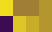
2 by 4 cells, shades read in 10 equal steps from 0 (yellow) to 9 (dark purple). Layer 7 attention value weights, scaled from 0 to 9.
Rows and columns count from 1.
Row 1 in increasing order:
0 3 4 4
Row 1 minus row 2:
-9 3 2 0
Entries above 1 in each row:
3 3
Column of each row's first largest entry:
2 1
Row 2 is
9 1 2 3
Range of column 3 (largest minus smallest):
2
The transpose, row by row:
0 9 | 4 1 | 4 2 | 3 3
